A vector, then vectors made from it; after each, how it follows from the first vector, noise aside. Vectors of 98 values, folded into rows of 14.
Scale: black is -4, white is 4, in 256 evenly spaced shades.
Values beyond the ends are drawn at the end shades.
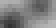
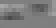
partly zeroed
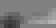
partly zeroed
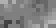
partly zeroed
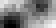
scaled up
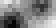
scaled up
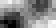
scaled up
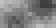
reversed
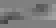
partly zeroed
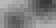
reversed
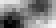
scaled up
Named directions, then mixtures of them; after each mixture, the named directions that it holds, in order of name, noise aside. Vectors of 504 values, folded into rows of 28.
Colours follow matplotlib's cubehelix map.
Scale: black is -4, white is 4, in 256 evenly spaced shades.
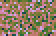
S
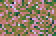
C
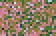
C, S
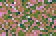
C, S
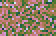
C, S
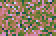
C, S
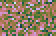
C, S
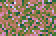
C, S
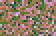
C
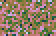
S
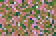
C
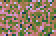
S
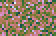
C, S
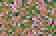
C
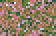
C, S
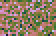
S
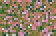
S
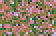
C, S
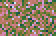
C, S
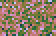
C, S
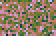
S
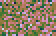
C, S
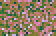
S
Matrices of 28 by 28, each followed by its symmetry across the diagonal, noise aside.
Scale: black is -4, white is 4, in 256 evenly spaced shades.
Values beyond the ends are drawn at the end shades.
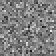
antisymmetric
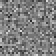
antisymmetric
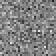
neither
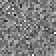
symmetric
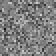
symmetric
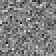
neither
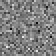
antisymmetric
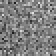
antisymmetric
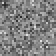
symmetric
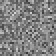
symmetric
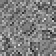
symmetric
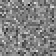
neither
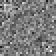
symmetric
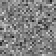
neither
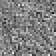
antisymmetric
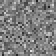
neither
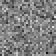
neither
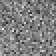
antisymmetric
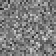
symmetric
